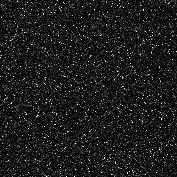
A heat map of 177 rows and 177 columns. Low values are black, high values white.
The halves do not mirror each other. The values are skewed, with a long tail toward high values. No seam splits the table. No single row or column stands out from its neighbours. The grain is fine, like static. There is no overall slope. Overall the values sit about 10% of the way up the scale.
